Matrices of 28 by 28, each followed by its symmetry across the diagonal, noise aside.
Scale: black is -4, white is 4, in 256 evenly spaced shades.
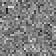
antisymmetric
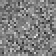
symmetric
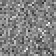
neither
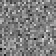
neither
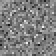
symmetric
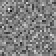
symmetric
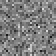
neither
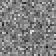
symmetric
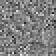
antisymmetric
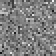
antisymmetric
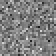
antisymmetric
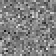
neither
